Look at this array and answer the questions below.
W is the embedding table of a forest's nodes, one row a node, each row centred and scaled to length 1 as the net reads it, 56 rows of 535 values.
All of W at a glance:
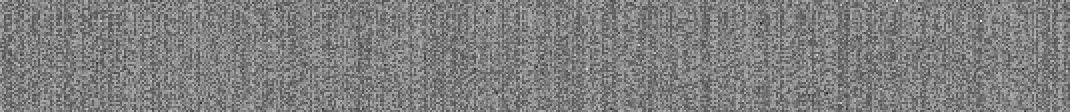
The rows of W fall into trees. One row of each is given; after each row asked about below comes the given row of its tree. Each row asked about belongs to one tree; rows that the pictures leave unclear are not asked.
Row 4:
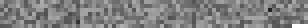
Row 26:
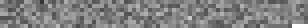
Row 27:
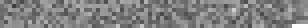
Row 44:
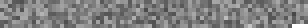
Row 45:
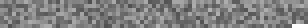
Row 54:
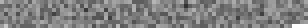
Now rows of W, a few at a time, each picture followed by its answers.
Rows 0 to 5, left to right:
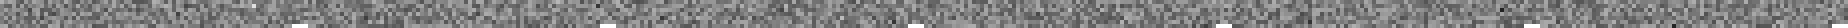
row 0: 54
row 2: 44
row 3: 45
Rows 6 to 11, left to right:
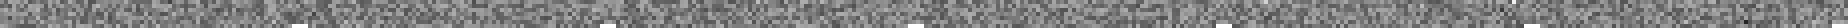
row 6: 54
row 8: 26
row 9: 26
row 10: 4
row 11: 26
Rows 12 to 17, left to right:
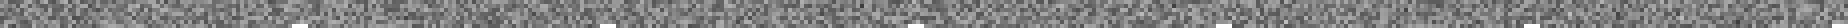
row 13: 45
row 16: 4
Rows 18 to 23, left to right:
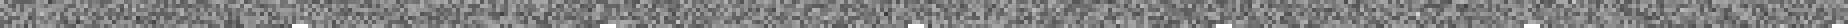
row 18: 44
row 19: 27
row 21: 27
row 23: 45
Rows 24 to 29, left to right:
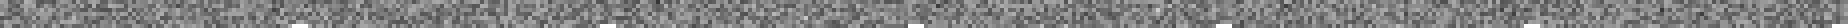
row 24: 26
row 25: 27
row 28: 4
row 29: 27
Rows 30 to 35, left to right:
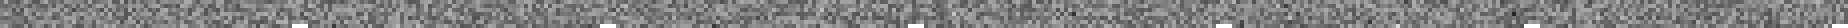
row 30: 26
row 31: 44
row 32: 27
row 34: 4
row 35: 44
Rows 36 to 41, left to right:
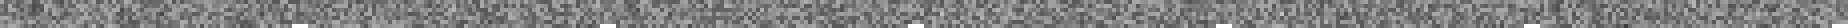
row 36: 27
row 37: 45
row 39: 27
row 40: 45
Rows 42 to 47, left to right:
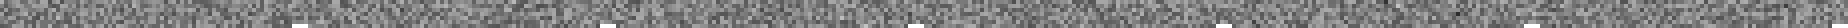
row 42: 4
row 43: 26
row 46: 44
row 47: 26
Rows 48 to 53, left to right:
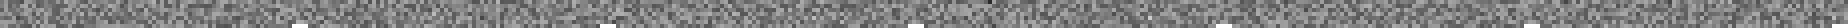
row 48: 26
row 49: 4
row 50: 26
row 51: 44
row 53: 4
